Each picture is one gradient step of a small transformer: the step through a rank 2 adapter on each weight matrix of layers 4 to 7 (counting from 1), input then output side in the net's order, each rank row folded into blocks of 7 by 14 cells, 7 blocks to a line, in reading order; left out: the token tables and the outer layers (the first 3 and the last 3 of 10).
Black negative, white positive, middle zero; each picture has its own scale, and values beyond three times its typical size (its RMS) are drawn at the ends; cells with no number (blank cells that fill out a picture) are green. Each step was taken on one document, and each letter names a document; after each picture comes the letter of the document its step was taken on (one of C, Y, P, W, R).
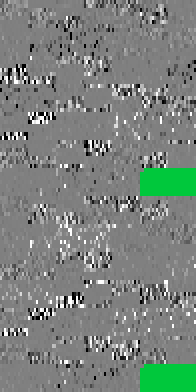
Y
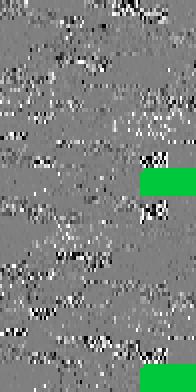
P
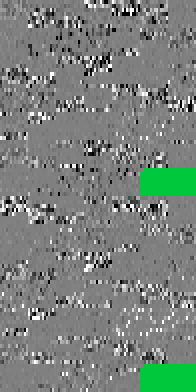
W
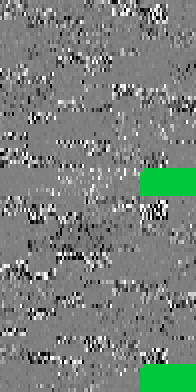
W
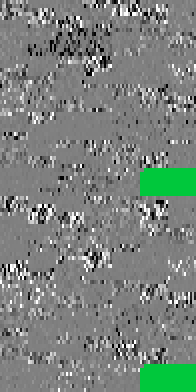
W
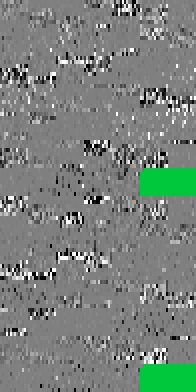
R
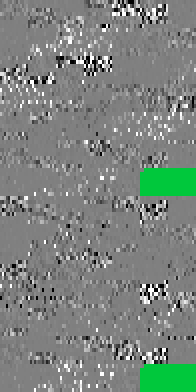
P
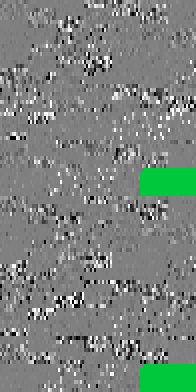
P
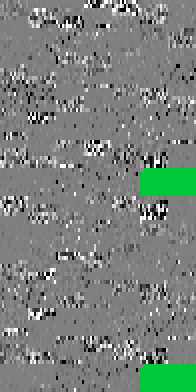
R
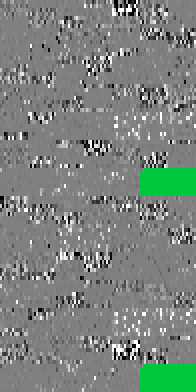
Y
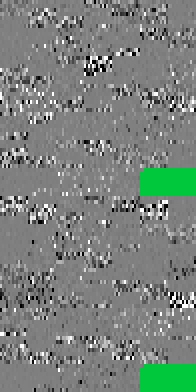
P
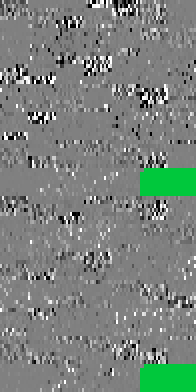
Y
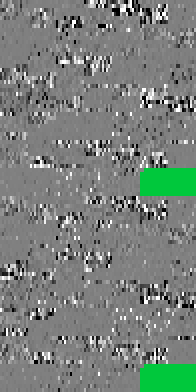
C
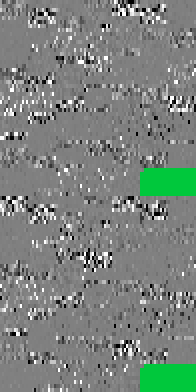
P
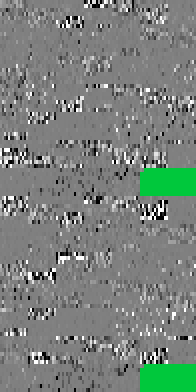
R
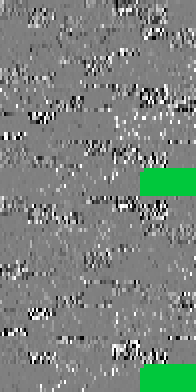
Y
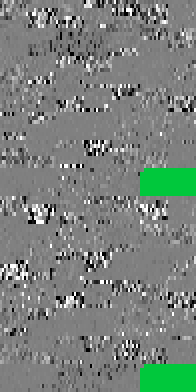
W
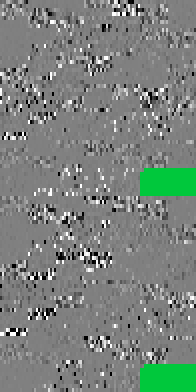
P
